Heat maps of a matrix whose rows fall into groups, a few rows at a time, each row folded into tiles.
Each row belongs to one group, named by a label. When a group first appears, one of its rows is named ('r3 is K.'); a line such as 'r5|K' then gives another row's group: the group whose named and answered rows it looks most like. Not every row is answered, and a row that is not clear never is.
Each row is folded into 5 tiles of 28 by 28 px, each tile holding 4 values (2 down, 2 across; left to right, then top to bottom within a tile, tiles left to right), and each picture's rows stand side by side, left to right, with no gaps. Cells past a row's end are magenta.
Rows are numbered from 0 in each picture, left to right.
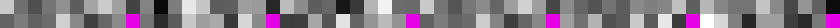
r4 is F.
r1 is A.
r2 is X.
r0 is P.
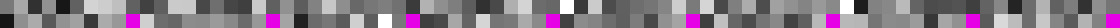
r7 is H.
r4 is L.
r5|L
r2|A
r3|X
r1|A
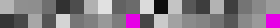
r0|X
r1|L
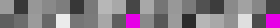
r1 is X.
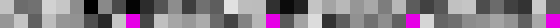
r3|A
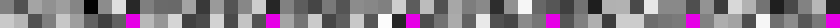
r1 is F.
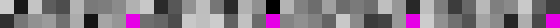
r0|L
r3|P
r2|P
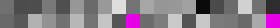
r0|F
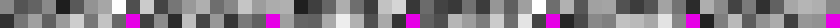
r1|L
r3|F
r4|X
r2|P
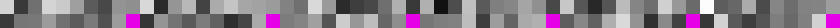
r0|L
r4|P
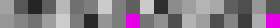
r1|L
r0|P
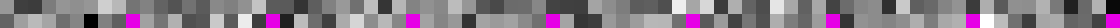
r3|X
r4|A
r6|H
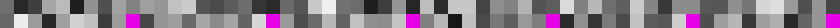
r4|L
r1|X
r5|H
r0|H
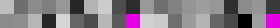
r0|X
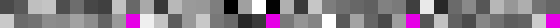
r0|A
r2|L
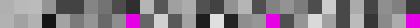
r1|L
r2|F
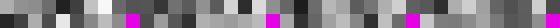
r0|X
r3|A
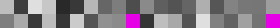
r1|H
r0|L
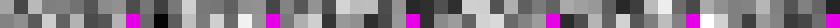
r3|H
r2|H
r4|X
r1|A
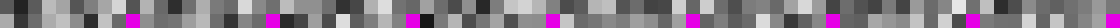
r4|A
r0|A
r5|P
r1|P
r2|X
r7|L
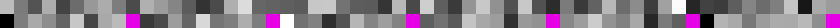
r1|X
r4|F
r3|P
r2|A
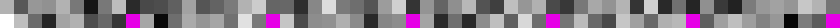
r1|A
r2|A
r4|H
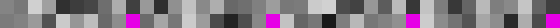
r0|X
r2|A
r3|P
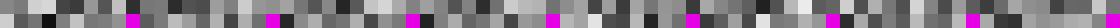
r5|X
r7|A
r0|A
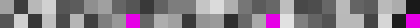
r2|P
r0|L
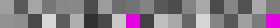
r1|H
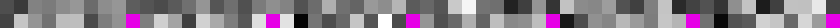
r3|A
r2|A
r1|H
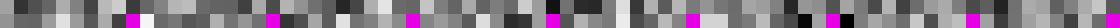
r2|X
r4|H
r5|P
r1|A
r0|P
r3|P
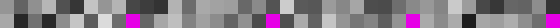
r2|L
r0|A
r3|X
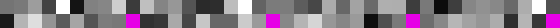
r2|F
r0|H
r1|X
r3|F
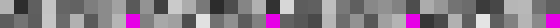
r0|L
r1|X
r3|X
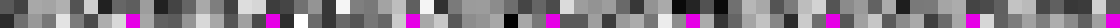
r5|A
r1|P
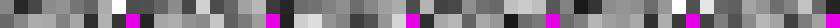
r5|P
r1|H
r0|F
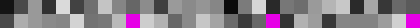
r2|H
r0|H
